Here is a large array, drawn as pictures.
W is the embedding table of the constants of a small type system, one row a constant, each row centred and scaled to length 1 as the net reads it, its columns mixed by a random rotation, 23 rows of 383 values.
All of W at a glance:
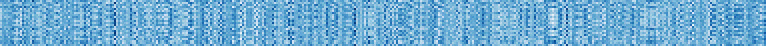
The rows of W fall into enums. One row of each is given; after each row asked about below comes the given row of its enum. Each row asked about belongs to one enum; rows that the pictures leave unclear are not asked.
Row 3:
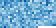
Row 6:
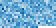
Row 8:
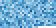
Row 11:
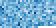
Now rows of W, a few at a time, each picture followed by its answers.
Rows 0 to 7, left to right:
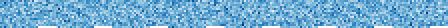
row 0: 3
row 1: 6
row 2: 8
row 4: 11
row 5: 8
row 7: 11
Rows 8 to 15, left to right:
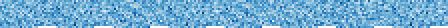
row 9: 11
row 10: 6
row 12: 6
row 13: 8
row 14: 3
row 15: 11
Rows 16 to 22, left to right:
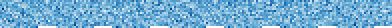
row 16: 6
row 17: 11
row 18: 3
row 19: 6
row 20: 3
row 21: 3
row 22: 11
